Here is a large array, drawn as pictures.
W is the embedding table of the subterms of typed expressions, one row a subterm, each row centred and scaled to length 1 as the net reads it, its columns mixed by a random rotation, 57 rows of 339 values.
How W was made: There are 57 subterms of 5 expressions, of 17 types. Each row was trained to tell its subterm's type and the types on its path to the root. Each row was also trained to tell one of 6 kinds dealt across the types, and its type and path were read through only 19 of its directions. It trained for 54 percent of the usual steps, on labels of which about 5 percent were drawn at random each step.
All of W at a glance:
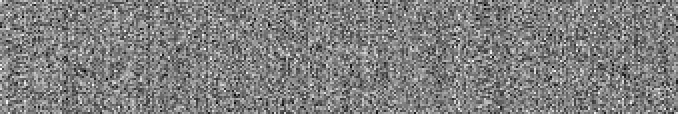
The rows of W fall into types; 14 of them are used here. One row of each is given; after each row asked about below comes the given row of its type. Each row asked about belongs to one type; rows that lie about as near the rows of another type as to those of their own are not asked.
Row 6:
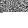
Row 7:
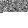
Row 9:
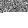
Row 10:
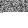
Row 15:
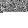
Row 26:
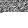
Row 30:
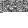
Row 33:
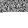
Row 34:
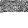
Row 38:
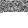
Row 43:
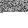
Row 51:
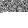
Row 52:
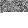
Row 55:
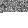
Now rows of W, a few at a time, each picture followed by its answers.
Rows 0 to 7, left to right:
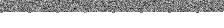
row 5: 43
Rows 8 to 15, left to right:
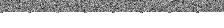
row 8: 55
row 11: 6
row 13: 9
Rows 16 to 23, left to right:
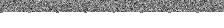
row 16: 43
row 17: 38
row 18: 15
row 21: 55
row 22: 51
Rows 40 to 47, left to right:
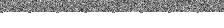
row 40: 9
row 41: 55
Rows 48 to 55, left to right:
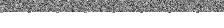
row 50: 51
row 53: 15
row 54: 7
